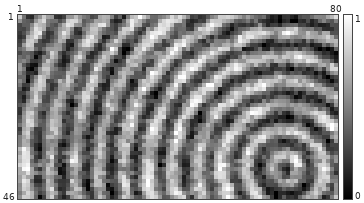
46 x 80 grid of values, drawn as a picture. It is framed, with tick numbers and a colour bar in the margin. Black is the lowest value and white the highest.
No overall slope runs across the table. Neither half mirrors the other. Rings spread out from the bottom right.
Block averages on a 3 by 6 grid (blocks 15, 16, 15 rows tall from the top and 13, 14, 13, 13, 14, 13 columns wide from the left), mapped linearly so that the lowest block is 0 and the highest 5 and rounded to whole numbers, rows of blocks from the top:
1 2 5 3 1 0
2 1 3 3 3 1
2 2 4 4 1 2
